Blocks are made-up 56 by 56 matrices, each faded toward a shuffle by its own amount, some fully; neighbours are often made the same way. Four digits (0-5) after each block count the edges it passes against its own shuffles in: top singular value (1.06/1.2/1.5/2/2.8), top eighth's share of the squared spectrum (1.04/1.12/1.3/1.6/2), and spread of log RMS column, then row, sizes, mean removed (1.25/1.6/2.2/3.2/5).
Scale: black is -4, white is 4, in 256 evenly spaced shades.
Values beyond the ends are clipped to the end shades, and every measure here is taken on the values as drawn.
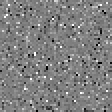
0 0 0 0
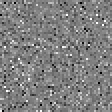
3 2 1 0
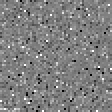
0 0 0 0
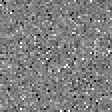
3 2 0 0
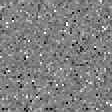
1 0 0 0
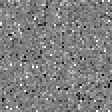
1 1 0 0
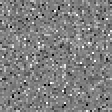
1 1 0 0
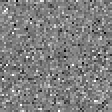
0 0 0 1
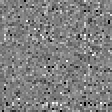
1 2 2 2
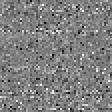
1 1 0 2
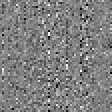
2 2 3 0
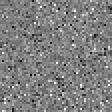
0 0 1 0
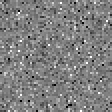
1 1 0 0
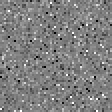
0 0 0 0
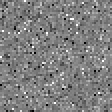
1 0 0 0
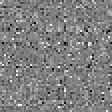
4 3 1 2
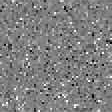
1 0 0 0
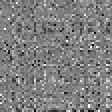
4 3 2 2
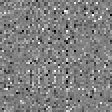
4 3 2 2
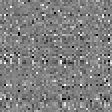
4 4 2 2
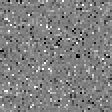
1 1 0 0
